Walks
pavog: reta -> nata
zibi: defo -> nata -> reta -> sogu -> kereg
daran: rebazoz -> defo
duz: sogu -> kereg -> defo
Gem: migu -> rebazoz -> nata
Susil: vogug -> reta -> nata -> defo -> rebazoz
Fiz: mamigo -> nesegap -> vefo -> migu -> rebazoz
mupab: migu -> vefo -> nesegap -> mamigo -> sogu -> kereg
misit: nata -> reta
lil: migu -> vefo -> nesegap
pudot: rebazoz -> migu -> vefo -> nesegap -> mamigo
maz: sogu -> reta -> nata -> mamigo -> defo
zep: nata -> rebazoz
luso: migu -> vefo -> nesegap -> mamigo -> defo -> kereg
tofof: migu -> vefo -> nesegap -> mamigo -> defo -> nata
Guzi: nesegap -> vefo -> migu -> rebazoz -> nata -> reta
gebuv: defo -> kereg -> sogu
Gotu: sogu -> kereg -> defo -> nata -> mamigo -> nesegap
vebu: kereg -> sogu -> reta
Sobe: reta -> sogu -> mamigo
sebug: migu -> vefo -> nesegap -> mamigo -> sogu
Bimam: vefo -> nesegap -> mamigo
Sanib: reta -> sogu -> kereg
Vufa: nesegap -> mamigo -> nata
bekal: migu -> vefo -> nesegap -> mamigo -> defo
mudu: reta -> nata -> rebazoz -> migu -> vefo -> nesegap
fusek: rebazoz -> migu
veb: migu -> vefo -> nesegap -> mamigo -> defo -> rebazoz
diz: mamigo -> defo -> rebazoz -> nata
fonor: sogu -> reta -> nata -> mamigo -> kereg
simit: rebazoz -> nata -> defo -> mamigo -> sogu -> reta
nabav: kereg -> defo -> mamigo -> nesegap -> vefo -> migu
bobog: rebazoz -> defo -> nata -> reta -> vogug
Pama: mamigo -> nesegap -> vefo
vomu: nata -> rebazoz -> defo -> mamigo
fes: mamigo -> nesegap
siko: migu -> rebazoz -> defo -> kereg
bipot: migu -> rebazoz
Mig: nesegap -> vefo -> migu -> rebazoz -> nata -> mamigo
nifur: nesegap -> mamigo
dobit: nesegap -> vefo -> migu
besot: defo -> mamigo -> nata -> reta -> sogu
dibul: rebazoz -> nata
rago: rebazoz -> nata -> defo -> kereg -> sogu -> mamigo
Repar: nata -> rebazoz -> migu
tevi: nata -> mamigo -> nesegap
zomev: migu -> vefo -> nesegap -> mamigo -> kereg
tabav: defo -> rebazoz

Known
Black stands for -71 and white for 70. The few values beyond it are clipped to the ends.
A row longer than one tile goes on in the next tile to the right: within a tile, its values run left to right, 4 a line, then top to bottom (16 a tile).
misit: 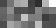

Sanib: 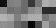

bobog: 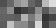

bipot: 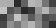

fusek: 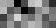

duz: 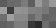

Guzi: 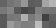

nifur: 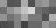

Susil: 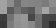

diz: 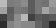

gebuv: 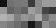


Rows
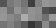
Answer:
fonor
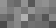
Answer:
Mig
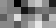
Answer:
dobit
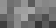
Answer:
vomu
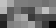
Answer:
zep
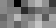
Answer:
nabav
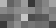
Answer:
Vufa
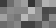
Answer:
Sobe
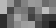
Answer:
tabav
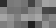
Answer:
zibi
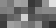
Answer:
pavog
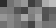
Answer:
besot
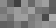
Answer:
pudot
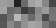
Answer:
Fiz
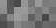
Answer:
bekal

